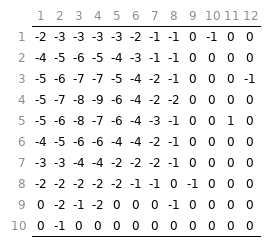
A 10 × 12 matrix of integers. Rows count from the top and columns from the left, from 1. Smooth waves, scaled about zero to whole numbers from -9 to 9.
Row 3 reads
-5 -6 -7 -7 -5 -4 -2 -1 0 0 0 -1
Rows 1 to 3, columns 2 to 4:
-3 -3 -3 / -5 -6 -5 / -6 -7 -7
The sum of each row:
-19 -29 -38 -43 -39 -32 -21 -13 -6 -1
